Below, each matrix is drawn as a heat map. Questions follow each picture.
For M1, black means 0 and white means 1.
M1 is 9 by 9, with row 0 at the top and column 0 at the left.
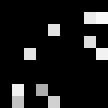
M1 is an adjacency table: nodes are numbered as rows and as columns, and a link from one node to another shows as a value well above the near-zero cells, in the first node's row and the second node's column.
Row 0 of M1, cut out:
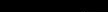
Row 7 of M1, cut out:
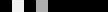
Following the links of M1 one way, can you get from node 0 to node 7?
no
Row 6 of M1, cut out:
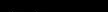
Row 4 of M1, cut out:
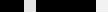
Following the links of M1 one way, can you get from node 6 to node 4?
no
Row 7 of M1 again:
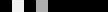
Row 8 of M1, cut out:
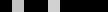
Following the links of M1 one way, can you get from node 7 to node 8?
yes
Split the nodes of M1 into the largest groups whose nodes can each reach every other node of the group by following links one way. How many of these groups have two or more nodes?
1
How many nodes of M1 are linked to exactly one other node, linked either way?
2
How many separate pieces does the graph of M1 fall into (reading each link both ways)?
4
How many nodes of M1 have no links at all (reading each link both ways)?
3
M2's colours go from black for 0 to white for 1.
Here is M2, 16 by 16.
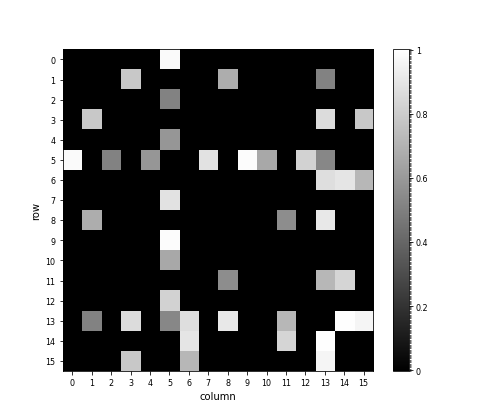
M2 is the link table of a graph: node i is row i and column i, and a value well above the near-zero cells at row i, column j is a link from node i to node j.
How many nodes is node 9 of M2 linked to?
1
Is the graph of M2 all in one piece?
yes
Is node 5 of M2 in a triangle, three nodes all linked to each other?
no
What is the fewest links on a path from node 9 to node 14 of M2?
3
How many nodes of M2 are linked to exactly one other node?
7
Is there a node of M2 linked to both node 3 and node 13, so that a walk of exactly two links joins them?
yes
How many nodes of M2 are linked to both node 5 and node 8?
1
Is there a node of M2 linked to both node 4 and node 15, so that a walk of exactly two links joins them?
no
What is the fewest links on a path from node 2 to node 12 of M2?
2
